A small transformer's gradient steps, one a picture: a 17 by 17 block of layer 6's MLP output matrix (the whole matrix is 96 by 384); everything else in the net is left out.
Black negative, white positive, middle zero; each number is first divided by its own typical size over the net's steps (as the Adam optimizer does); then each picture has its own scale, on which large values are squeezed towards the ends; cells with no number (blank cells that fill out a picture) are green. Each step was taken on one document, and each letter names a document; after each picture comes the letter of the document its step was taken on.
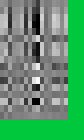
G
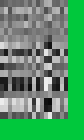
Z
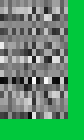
Z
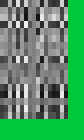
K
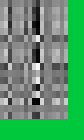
G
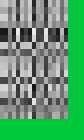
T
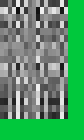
K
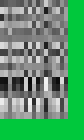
Z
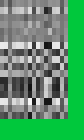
Z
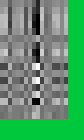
G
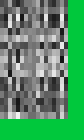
K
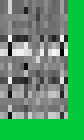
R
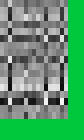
R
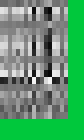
Z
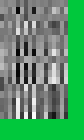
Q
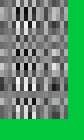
Q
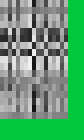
T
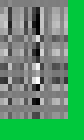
G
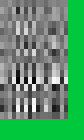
Q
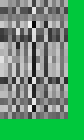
T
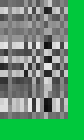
Z
